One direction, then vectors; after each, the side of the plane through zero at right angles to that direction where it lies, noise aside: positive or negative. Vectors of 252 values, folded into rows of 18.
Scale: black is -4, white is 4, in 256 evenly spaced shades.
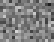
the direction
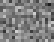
positive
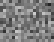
positive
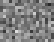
positive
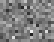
negative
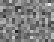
negative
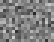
negative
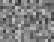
positive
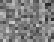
positive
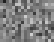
negative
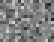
positive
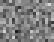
negative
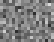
negative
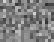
positive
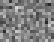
positive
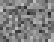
negative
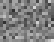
positive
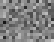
positive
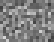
positive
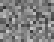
positive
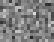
positive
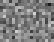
positive
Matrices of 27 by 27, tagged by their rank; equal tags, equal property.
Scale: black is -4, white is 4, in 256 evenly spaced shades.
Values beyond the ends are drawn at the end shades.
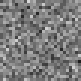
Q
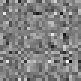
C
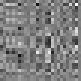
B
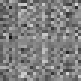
C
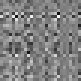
B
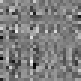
C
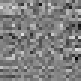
C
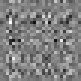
B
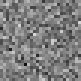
Q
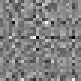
C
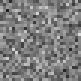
Q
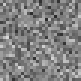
Q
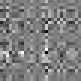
B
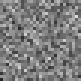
Q
